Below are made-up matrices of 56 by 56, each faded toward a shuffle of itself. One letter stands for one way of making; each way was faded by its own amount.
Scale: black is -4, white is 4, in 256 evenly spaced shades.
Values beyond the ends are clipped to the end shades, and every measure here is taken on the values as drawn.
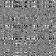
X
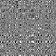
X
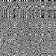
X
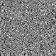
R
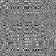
X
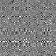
X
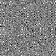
R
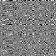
X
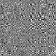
X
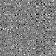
R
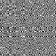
X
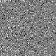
R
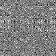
R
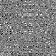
R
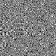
R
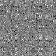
R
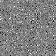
R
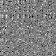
R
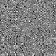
R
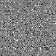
R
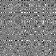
X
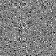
R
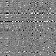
X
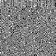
R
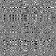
X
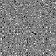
R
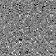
R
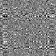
X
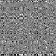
X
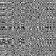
X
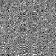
R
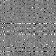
X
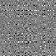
X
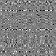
X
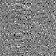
R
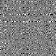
X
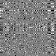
X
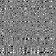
X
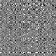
X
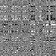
X
